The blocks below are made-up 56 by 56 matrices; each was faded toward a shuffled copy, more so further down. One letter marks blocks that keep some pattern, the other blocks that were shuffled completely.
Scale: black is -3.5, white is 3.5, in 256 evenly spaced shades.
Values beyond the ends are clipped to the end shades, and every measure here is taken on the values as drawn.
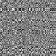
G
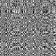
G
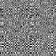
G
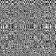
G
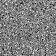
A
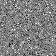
A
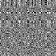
G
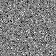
A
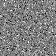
A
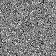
A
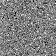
A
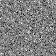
A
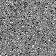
A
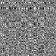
G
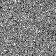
A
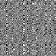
G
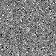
A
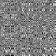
G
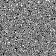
A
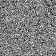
A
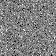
A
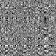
G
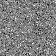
A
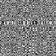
G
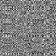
G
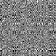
G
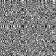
G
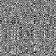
G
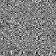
G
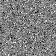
A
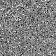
A
